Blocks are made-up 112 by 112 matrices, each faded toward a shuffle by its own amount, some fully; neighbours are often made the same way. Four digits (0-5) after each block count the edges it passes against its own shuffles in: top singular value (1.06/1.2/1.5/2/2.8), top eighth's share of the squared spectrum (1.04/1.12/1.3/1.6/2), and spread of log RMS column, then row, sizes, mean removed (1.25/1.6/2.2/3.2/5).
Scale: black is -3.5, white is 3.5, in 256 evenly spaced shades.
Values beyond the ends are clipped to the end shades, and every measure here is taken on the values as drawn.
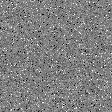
0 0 0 0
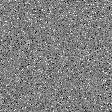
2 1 0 0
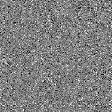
4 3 2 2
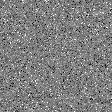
0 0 0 0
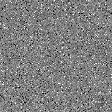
3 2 1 0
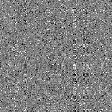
4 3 2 2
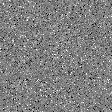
1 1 0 0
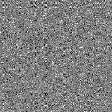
4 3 2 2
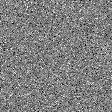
0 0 0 0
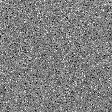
0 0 0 0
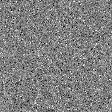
0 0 0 0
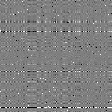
5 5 2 3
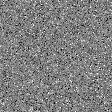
0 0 0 0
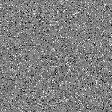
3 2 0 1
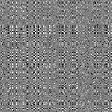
5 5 4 4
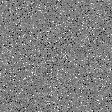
2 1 0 0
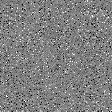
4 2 1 0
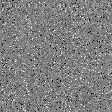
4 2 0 0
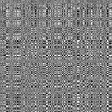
5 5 4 4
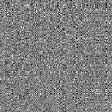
5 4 3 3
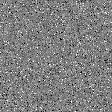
2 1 0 0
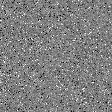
2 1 0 0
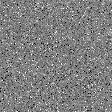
2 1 0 0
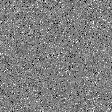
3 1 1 0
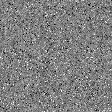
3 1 0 0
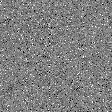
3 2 1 0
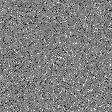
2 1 0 0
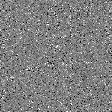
3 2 1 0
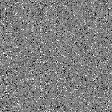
4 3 2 1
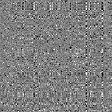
5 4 3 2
